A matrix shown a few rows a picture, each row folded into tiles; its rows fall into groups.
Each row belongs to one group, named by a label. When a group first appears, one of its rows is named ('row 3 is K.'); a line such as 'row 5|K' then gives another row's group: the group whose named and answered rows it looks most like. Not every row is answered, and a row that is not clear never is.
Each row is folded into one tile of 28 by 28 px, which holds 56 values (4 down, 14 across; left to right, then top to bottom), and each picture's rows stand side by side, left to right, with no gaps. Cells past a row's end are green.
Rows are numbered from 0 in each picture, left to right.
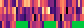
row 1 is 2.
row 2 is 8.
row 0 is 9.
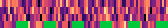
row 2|2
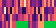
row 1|9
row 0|9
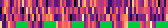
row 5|8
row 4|9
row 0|8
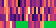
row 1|9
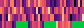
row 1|2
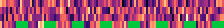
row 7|9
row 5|9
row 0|2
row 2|8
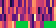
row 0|8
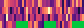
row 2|9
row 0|8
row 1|2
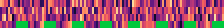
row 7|8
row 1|9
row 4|9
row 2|9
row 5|8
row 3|2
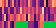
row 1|9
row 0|2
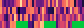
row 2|2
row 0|9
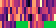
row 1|8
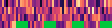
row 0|9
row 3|9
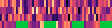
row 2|8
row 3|9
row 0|2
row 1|9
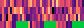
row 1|2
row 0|2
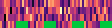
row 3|2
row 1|9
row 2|9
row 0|8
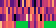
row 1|9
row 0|8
